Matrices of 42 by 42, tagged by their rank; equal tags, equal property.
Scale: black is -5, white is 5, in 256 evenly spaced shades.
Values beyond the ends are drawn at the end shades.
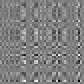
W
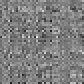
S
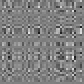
W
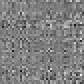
S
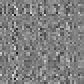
S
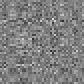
S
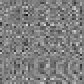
S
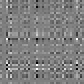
W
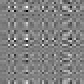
W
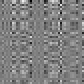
W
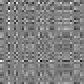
W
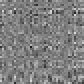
S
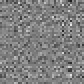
S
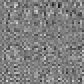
S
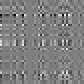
W
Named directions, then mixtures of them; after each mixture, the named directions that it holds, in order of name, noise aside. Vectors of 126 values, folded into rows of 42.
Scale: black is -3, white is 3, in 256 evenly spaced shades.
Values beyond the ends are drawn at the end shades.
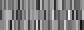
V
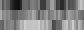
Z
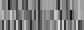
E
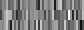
V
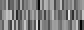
E, V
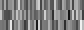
V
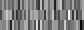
V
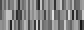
V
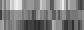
Z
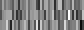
V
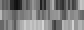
Z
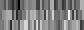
V, Z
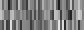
E, V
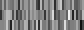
V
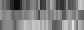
Z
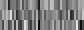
E, V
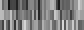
E, Z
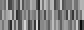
E, V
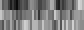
E, Z
